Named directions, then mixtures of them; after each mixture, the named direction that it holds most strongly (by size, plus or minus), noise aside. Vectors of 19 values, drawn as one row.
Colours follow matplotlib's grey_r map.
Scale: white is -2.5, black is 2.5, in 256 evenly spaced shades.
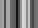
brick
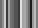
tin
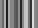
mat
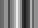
brick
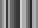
tin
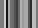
tin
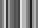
tin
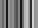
mat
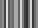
mat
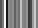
tin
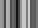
brick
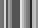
tin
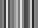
mat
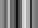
brick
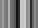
brick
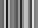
mat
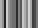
brick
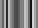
mat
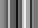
brick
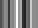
brick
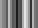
mat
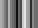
brick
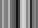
brick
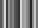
tin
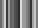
tin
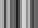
brick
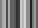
tin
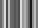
tin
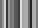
tin
